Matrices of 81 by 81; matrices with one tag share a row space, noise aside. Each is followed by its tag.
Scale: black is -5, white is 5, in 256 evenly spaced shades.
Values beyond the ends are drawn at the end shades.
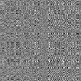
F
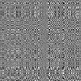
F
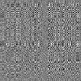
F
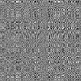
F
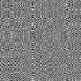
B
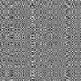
B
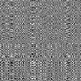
B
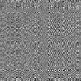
F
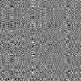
B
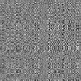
F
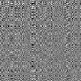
B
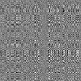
F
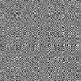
F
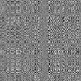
F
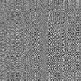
F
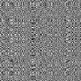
B
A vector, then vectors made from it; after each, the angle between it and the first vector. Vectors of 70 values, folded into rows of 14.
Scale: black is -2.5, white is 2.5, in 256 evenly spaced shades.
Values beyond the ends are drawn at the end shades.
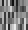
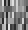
nearly opposite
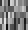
nearly opposite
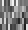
nearly opposite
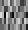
partly aligned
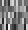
nearly opposite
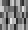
partly opposed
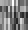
partly opposed
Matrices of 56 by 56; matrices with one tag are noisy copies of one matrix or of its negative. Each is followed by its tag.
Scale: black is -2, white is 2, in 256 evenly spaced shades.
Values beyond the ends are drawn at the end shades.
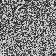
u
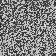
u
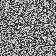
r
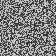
r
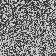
u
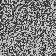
u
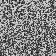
u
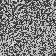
u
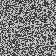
r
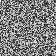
r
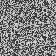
r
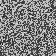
u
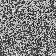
u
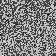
u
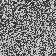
u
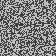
r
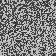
u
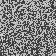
u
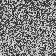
u
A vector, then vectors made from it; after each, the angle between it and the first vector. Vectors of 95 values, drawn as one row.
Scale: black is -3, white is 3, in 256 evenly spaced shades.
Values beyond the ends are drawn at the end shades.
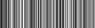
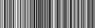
orthogonal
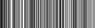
nearly parallel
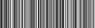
nearly parallel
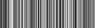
nearly parallel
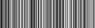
nearly parallel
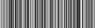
partly opposed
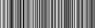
nearly opposite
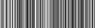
orthogonal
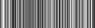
orthogonal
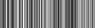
orthogonal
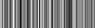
partly opposed
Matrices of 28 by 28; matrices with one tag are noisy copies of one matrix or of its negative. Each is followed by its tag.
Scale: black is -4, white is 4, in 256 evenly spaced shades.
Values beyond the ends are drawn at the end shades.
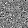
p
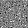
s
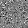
p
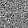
p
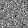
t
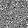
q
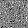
s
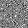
t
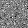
t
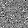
p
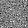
s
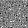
s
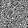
q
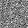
q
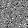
q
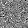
p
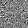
p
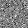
t
